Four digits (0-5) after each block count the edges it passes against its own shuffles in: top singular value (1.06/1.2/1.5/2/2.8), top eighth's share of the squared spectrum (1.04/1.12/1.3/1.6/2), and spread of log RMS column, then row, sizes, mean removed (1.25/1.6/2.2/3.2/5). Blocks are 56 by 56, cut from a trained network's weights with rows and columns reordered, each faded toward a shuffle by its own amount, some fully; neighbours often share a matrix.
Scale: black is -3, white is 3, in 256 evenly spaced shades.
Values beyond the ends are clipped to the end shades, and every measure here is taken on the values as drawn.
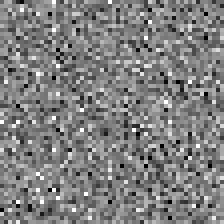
0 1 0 0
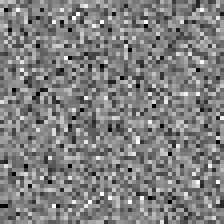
1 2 0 0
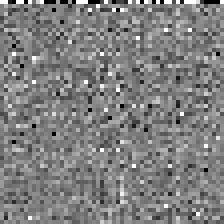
3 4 1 2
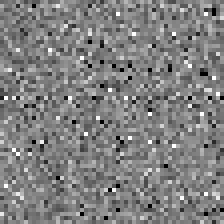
1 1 0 0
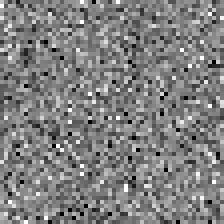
0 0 0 0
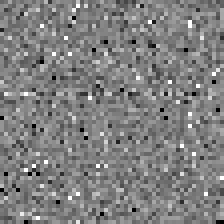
1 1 0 0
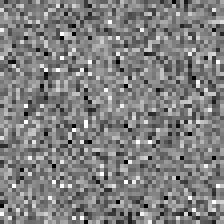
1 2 0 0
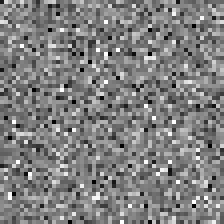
0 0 0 0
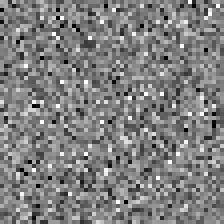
0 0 0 0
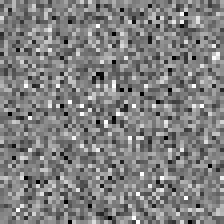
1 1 0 0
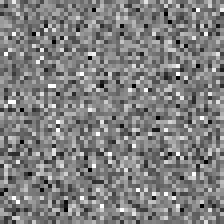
2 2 0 0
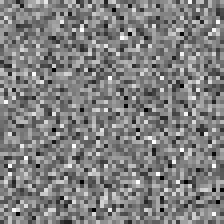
0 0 0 0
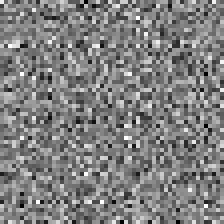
3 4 1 3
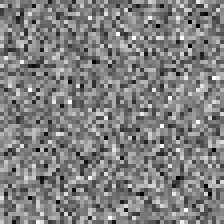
0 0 0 0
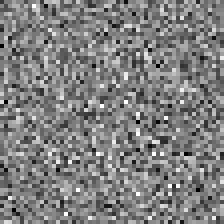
1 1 0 0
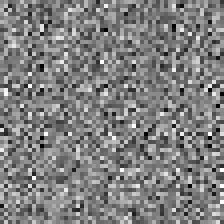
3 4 2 2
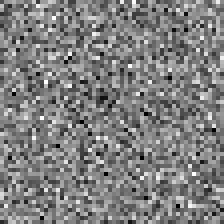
0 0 0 0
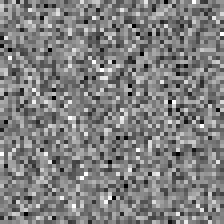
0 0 0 0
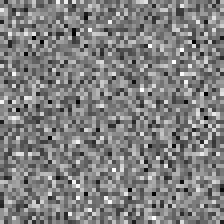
0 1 0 0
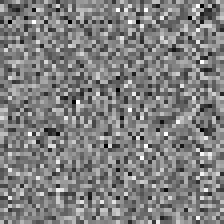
3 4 1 1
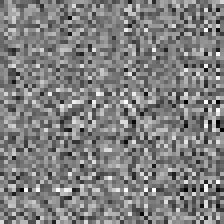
4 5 3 2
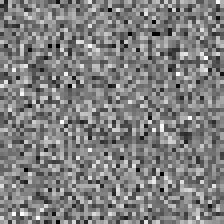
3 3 0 1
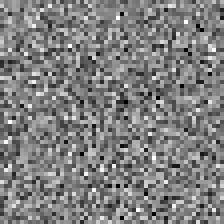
1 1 0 0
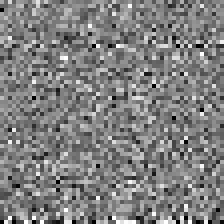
3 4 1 3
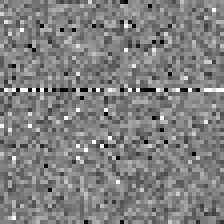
3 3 0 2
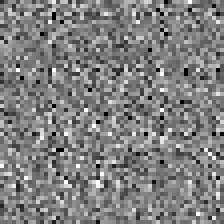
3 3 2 2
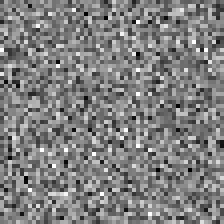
2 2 0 0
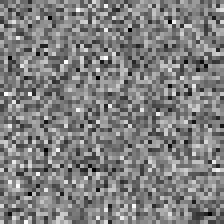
2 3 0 1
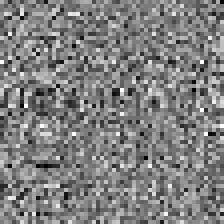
3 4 1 3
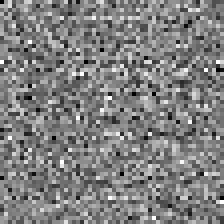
2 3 0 2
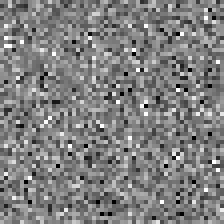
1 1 0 0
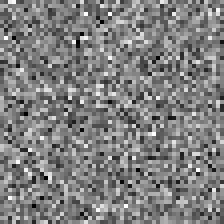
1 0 0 0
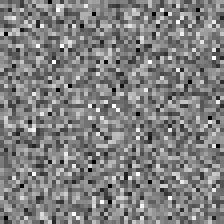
1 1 0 0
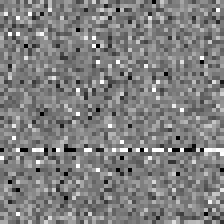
3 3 0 2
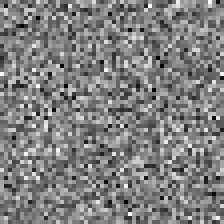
1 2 0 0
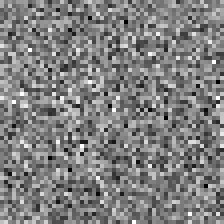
1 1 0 0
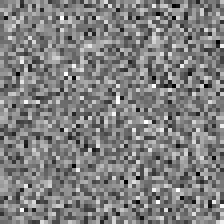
1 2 0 0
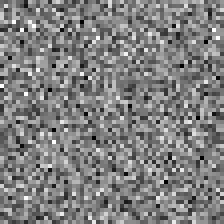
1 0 0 0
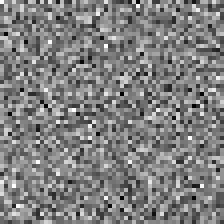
3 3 0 1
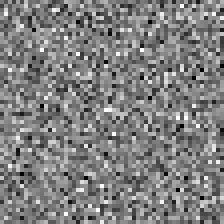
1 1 0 0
